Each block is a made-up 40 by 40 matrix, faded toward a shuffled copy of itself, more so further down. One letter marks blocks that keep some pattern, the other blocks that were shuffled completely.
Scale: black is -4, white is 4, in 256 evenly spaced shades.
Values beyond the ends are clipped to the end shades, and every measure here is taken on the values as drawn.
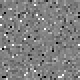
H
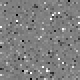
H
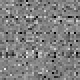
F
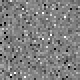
H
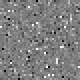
H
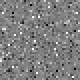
H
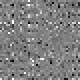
F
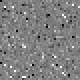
H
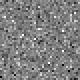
H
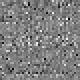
F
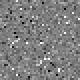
H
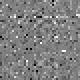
F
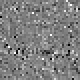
F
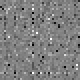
F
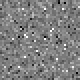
H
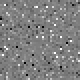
H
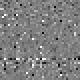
F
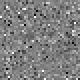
F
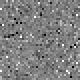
H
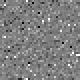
H
